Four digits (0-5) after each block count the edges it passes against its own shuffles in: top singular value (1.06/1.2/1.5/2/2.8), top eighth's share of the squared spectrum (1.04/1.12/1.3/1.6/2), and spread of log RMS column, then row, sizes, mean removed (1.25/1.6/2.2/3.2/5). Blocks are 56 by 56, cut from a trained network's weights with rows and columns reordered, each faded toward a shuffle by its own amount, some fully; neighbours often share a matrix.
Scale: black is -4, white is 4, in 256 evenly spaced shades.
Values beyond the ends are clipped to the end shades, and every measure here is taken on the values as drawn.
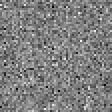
3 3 1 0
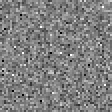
0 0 0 0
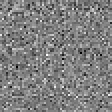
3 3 1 2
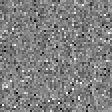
0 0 0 0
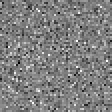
1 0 0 0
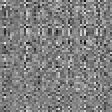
4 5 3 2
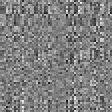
4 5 3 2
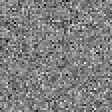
1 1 0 0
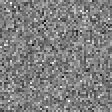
1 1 0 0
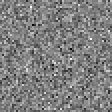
2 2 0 0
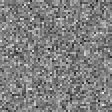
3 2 0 0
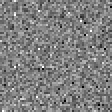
1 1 0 0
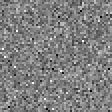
0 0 0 0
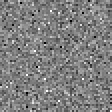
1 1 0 0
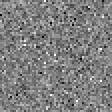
1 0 0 0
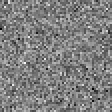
0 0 0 0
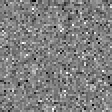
0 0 0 0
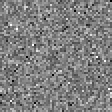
0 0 0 0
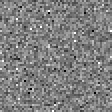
0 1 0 0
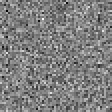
3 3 1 0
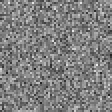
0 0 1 0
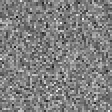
2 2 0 0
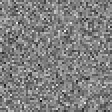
1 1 0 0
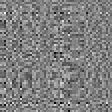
4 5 3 2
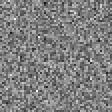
3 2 0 0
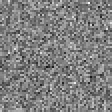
1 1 0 0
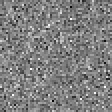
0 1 0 0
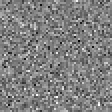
3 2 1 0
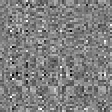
4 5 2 2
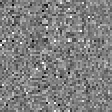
3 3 2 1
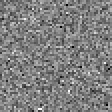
2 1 0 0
